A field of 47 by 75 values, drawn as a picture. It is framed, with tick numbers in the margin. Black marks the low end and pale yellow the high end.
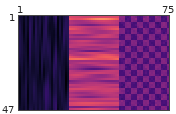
It is made of 1 by 3 panels. Panel 1,1: very low, streaked downward, faint in contrast. Panel 1,2: middling, streaked across. Panel 1,3: low, checkered.
